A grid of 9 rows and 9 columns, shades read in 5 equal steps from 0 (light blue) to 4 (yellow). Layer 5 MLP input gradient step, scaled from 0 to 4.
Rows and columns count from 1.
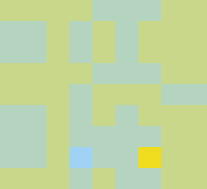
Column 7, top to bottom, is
1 2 2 1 2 2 1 4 1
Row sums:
15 14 14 15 15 14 12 14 15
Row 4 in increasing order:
1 1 1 2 2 2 2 2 2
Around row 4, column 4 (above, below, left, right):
1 1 2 1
